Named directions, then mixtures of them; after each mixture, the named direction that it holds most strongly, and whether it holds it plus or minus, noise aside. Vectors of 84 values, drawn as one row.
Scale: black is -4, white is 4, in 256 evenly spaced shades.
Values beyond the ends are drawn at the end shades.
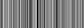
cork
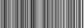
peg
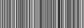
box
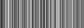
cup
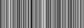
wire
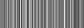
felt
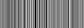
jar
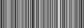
box, minus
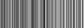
peg, plus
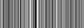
cork, minus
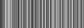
cup, plus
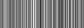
peg, minus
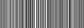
jar, minus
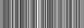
cork, minus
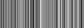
box, minus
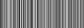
wire, plus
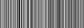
felt, plus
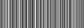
jar, minus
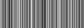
wire, minus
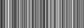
cup, plus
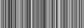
wire, minus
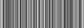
cork, minus
